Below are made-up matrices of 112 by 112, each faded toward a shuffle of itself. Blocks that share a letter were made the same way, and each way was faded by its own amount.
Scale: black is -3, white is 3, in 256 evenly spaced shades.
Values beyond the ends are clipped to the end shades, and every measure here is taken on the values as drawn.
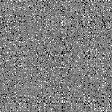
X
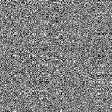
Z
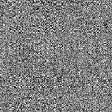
Z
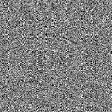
Z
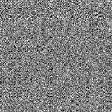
Z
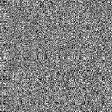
Z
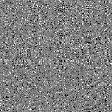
X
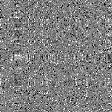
X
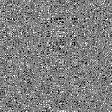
X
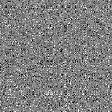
X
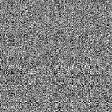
Z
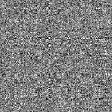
Z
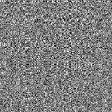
Z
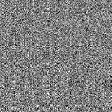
Z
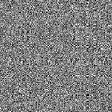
Z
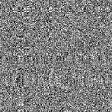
Z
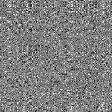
X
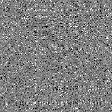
X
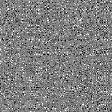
X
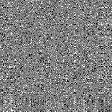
X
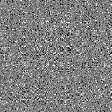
X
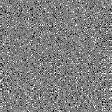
X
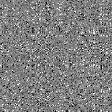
X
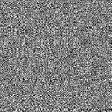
Z
